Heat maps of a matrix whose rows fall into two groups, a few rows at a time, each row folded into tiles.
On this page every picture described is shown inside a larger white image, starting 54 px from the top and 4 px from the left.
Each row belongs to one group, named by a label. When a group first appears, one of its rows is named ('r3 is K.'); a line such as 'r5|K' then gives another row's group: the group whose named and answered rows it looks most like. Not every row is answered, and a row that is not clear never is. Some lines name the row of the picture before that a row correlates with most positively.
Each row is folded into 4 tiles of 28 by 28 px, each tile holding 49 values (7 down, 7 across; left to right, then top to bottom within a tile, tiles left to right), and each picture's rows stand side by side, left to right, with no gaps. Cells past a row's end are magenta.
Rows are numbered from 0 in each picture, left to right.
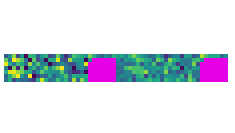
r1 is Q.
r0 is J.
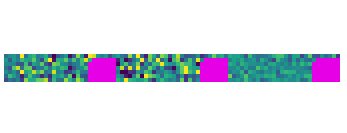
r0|Q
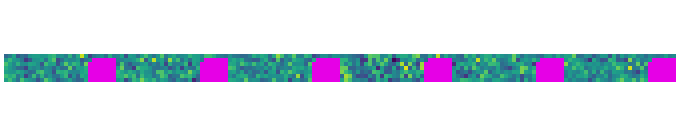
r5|J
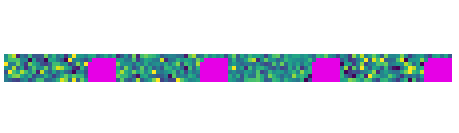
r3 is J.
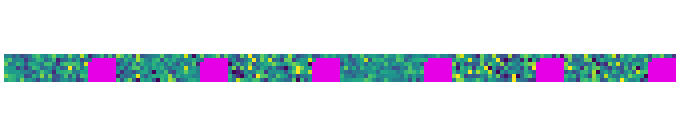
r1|Q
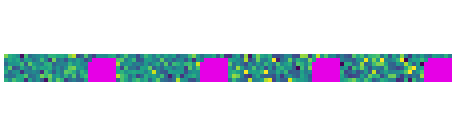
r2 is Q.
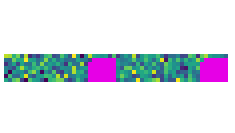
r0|Q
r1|Q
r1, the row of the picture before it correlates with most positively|2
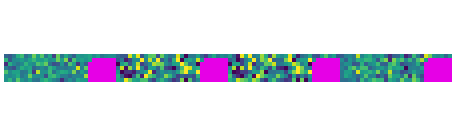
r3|Q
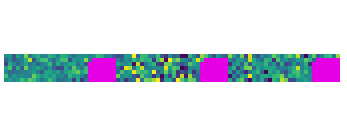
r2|Q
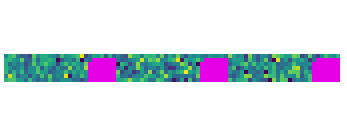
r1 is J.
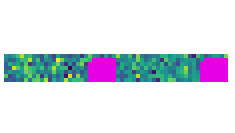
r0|Q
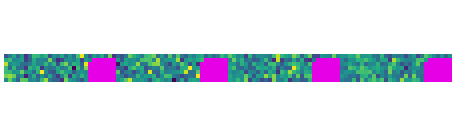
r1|J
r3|Q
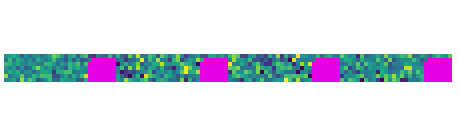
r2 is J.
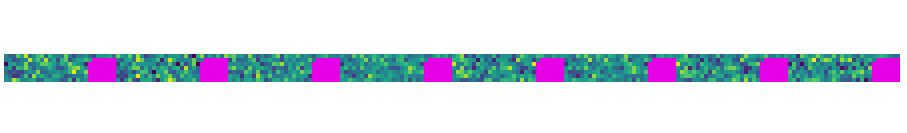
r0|J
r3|J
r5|J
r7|J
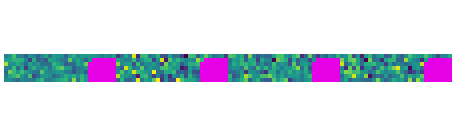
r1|Q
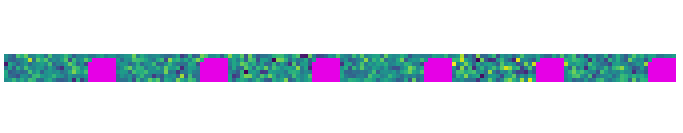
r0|J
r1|Q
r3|J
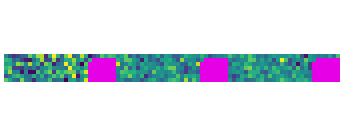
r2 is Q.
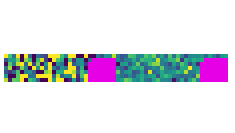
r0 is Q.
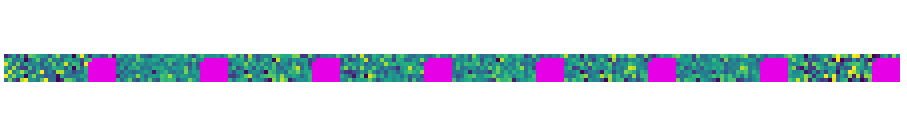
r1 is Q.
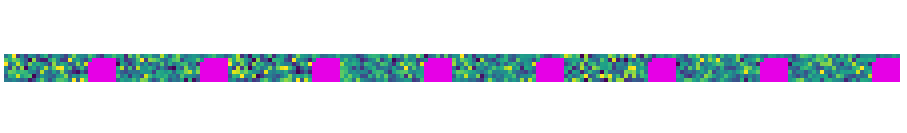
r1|J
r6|J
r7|J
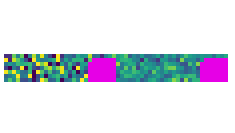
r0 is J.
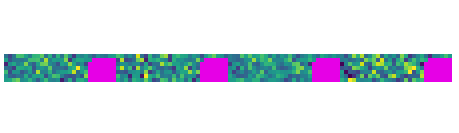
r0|J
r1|J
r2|J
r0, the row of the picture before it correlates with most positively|0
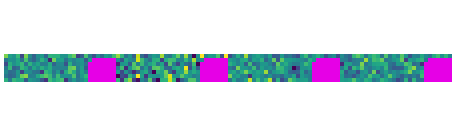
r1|Q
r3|J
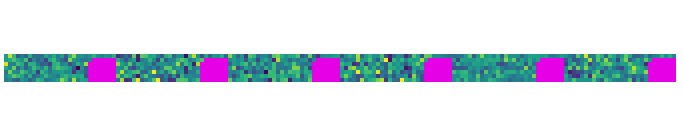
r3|Q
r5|J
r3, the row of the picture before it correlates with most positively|2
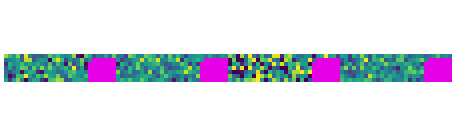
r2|J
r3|J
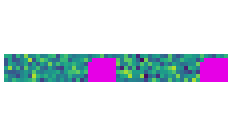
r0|J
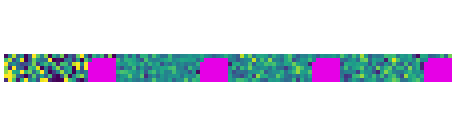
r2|J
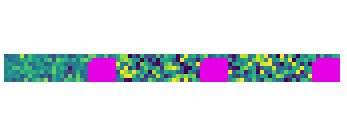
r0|Q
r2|J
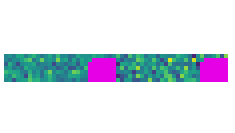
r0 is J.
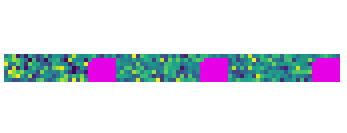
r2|J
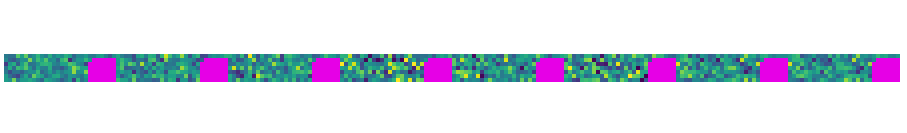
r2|J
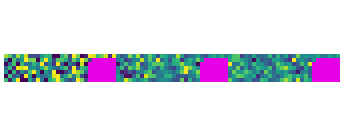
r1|J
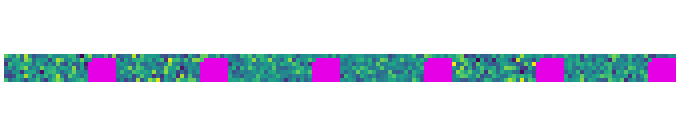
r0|Q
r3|Q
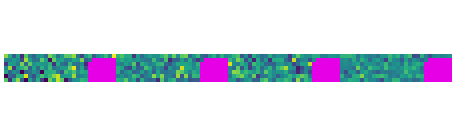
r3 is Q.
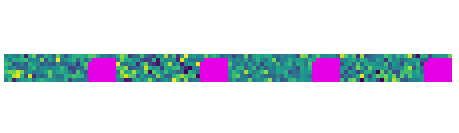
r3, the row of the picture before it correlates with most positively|0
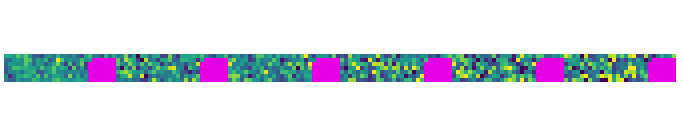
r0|Q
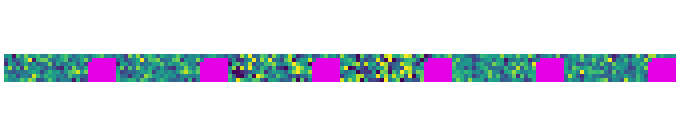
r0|J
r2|J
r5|Q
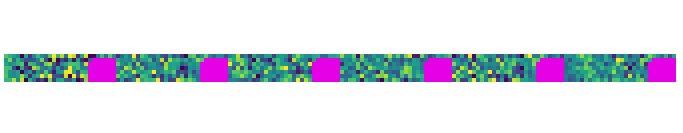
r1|Q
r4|Q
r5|Q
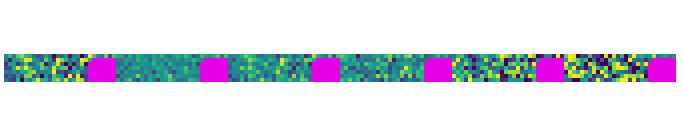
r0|Q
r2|Q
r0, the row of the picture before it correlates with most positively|5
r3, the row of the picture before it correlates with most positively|0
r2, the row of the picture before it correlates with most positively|5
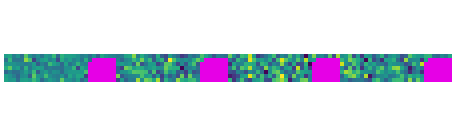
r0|J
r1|Q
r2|Q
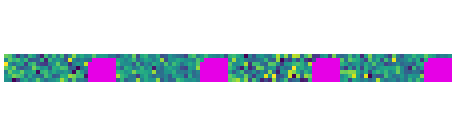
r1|Q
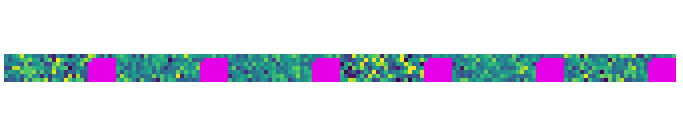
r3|J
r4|J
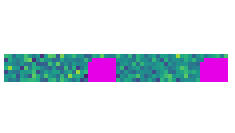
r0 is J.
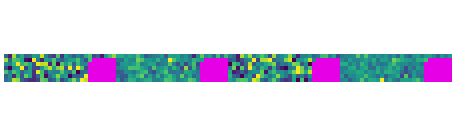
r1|Q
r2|J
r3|Q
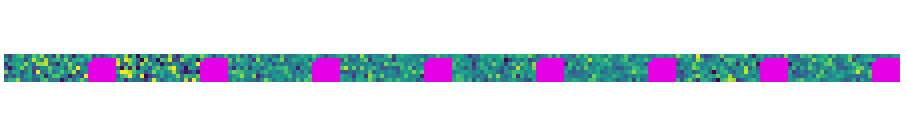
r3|J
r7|J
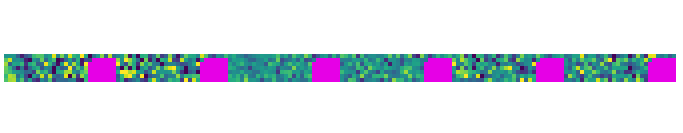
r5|Q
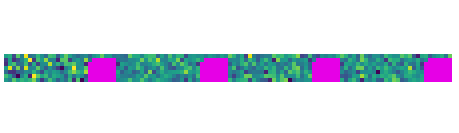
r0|J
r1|J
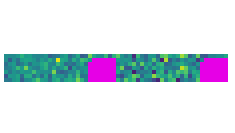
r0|Q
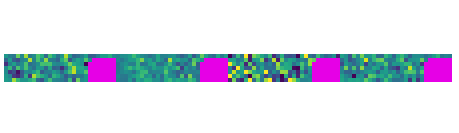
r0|J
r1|Q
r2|Q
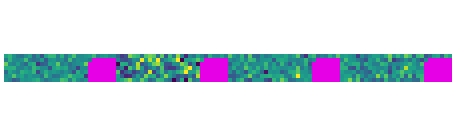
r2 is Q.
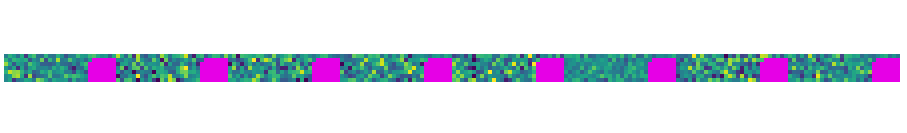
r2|J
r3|J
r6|Q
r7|J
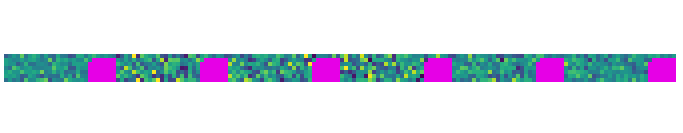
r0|Q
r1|Q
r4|Q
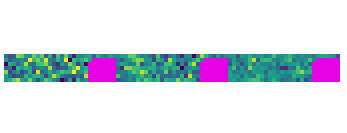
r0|J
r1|Q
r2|J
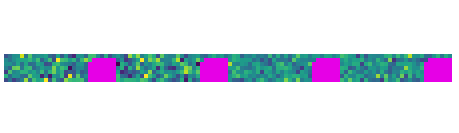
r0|Q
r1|J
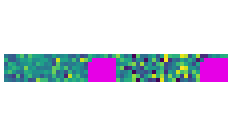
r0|Q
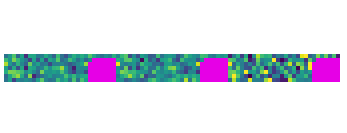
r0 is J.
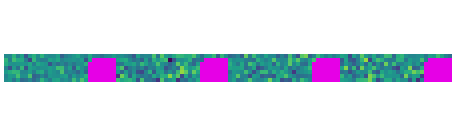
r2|Q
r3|J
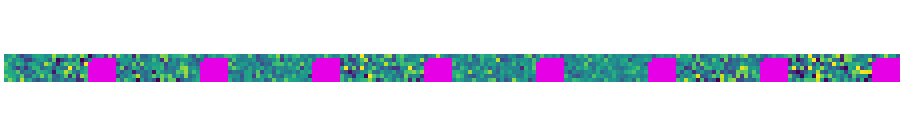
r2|J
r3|J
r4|Q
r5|J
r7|J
